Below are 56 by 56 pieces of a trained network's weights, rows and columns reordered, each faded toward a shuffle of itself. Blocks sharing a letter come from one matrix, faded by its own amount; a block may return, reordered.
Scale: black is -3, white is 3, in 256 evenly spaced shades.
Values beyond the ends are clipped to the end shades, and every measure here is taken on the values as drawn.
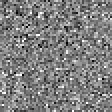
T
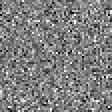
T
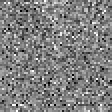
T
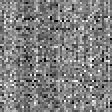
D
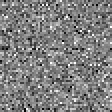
T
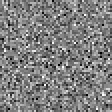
T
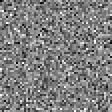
T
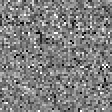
T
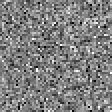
T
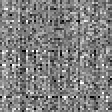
D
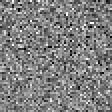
T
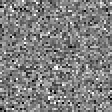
T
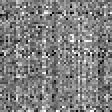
D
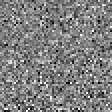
T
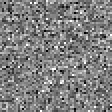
T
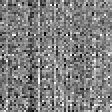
D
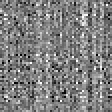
D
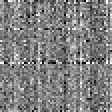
D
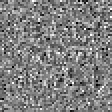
T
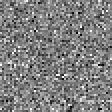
T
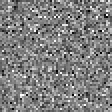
T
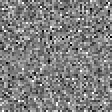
T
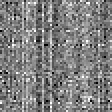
D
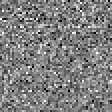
T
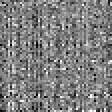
D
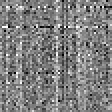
D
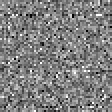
T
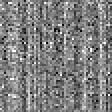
D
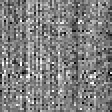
D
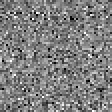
T
